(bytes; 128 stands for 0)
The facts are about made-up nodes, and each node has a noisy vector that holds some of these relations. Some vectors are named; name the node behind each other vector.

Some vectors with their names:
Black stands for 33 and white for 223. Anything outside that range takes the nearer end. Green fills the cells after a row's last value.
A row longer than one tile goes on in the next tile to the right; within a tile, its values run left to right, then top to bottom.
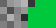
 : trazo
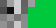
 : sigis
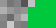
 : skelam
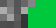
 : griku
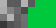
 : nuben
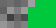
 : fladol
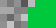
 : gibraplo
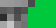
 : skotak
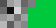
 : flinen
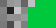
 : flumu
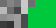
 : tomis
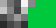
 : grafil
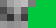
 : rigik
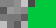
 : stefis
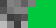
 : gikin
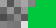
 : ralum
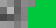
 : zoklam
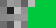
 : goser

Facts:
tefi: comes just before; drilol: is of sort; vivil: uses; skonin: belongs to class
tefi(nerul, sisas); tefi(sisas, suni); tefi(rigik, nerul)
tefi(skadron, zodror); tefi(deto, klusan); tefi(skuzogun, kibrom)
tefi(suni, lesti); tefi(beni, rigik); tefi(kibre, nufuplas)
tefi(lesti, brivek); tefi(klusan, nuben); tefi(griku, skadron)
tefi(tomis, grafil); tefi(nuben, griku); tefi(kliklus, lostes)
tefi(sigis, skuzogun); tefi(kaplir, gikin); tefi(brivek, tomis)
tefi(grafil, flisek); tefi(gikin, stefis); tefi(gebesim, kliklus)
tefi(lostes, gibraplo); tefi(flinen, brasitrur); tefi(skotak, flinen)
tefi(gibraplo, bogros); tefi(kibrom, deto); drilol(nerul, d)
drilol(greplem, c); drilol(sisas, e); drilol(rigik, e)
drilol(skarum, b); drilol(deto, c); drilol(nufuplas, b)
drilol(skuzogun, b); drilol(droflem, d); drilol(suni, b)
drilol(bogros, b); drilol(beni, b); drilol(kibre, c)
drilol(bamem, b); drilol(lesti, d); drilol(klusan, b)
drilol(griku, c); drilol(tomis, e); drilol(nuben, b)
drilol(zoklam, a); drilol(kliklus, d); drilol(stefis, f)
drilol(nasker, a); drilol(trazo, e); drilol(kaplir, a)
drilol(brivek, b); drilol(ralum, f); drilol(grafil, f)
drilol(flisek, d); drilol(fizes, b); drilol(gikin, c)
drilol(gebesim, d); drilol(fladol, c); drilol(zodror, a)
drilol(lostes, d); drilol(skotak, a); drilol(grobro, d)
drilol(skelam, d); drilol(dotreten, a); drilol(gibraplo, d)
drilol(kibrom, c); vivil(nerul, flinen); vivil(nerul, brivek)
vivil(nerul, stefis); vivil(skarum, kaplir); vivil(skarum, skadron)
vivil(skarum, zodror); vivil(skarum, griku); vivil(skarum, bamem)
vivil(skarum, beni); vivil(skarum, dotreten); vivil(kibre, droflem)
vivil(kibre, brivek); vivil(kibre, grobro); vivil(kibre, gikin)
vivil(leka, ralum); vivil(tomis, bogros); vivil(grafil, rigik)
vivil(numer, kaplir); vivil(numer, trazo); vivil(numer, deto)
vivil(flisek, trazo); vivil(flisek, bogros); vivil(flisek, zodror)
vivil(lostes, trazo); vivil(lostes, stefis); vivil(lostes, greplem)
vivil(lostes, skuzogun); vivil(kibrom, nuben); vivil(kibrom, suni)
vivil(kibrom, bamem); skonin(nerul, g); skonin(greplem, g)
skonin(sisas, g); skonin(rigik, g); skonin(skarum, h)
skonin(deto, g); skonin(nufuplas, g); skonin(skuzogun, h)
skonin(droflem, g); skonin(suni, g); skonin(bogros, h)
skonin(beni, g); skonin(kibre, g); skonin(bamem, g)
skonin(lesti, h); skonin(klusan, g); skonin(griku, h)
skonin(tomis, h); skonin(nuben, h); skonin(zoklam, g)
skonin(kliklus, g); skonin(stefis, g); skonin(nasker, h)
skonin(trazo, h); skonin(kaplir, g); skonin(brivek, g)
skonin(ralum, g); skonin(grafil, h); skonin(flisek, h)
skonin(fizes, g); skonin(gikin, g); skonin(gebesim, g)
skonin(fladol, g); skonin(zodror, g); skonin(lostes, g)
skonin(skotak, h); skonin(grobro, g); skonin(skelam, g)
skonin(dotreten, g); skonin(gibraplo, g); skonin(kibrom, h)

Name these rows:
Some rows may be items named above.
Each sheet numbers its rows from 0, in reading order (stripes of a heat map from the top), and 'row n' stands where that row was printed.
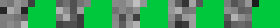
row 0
beni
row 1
griku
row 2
sisas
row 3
brivek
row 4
bogros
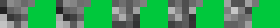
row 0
kibre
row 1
kibre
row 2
griku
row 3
griku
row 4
suni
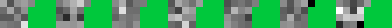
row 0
ralum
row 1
rigik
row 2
dotreten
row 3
numer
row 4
deto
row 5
skuzogun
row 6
flisek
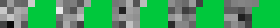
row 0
skadron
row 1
lesti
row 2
leka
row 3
skarum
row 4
kibrom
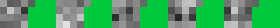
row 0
bamem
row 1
lostes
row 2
nasker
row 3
rigik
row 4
kaplir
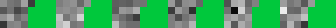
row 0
skarum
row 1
nerul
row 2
greplem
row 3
nufuplas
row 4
flinen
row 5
lesti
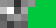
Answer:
zodror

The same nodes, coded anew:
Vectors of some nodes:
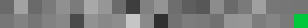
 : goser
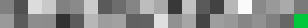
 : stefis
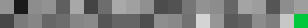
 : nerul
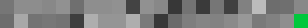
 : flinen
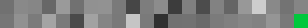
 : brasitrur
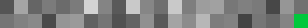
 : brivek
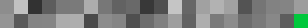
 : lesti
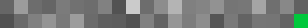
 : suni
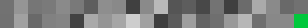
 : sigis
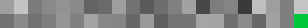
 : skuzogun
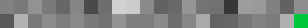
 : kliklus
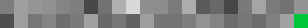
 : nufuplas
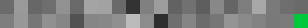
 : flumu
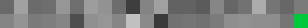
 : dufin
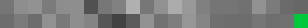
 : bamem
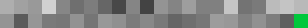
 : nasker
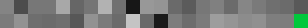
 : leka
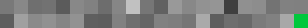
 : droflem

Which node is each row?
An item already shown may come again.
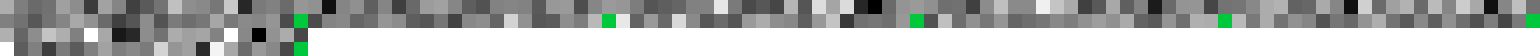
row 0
skarum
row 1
nerul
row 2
flisek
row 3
rigik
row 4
zodror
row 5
grafil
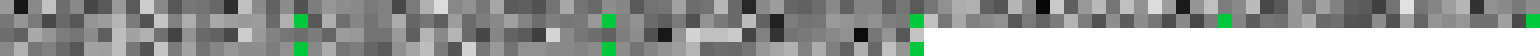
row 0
kibre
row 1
nufuplas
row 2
leka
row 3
zodror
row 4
nuben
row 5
gikin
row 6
gikin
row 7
trazo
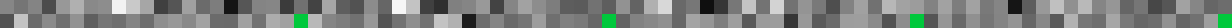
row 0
rigik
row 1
skadron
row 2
kaplir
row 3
beni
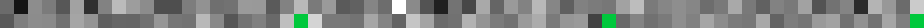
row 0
lostes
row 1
griku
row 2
skuzogun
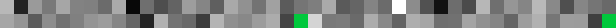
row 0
kibrom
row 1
griku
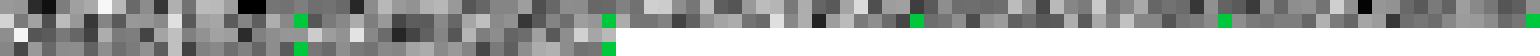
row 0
tomis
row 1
sisas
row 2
ralum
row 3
brivek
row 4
numer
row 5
bogros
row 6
skotak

